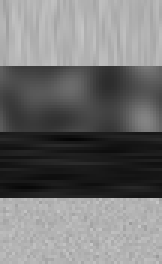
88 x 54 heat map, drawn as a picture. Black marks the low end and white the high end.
The table splits into 4 rows of 1 panel. Panel 1,1: high, streaked downward, faint in contrast. Panel 2,1: low, smooth. Panel 3,1: very low, streaked across, faint in contrast. Panel 4,1: high, fine-grained, faint in contrast.
